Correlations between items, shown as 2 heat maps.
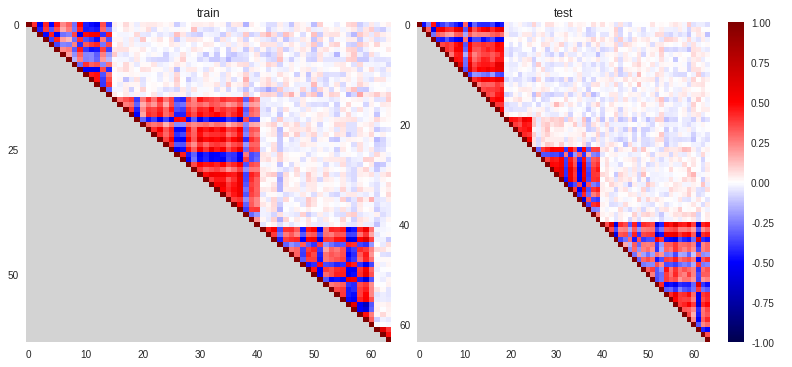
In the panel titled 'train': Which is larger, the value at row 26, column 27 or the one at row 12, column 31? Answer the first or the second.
the first
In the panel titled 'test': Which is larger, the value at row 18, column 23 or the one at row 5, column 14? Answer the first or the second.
the second
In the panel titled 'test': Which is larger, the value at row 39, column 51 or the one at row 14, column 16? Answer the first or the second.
the second
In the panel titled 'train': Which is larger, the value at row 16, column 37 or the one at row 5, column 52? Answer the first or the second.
the first
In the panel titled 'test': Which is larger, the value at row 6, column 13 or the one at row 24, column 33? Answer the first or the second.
the first
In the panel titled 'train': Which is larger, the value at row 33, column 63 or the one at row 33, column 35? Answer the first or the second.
the second
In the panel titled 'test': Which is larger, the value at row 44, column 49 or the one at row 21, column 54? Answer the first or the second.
the first
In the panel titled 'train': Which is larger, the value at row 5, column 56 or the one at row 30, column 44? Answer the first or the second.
the first
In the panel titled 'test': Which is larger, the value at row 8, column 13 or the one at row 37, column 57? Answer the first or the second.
the first
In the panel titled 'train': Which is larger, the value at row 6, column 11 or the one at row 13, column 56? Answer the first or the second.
the second
